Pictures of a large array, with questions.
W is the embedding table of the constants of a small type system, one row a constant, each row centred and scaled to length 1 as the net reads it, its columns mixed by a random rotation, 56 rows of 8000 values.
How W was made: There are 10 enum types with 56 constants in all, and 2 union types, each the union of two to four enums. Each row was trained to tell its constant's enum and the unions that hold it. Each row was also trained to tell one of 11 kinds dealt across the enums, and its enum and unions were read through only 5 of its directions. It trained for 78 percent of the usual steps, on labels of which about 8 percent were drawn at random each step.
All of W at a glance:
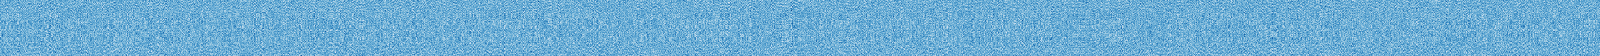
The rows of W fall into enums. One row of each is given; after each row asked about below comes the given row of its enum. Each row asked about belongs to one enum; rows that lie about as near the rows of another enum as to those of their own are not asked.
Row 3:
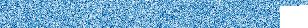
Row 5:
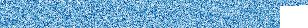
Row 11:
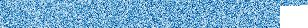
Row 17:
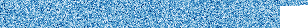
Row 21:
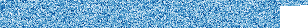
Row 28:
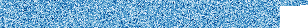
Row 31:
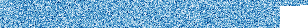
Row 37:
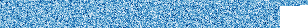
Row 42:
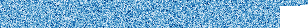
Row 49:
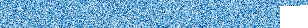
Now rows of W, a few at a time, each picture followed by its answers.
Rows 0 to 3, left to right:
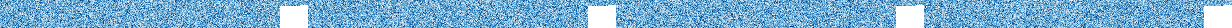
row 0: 31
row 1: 37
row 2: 5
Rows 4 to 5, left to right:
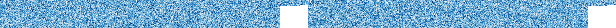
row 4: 11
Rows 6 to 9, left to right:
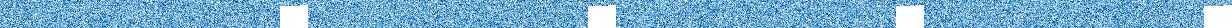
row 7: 42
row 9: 3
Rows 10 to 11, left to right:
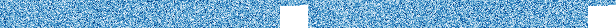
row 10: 17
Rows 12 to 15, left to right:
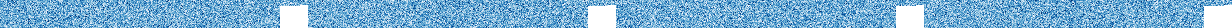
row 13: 11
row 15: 42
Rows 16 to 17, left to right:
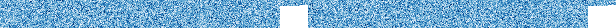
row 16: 11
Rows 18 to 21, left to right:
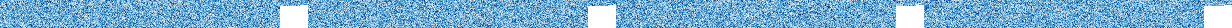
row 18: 37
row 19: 42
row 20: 3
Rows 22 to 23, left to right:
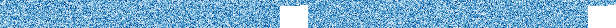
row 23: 3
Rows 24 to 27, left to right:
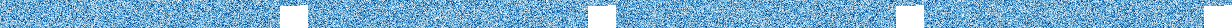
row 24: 37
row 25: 49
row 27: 49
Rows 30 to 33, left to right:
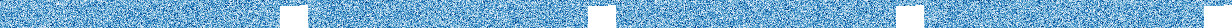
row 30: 42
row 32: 5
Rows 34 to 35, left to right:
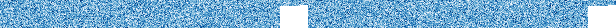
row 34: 49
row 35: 31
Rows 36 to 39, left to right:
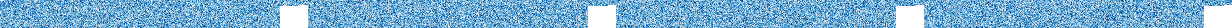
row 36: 49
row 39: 37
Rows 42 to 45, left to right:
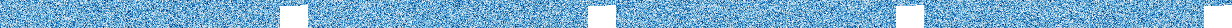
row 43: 11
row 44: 21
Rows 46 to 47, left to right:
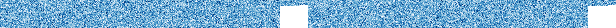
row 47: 42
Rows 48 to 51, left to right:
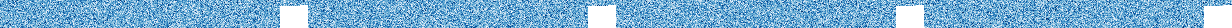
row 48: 49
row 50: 11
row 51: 5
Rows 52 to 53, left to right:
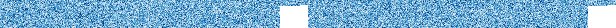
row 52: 31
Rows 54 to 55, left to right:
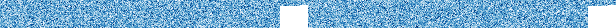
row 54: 37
